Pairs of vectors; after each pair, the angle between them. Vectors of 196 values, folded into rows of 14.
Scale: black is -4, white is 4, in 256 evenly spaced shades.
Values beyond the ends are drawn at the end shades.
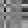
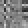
nearly parallel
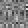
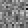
nearly opposite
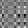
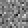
partly opposed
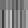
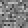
orthogonal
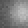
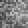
partly aligned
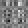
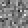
partly opposed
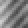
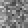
partly aligned
